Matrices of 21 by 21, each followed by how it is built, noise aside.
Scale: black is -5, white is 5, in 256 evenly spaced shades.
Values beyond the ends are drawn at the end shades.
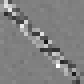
banded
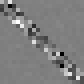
banded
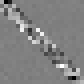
banded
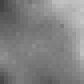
smooth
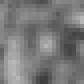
smooth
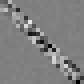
banded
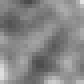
smooth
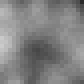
smooth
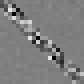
banded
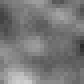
smooth
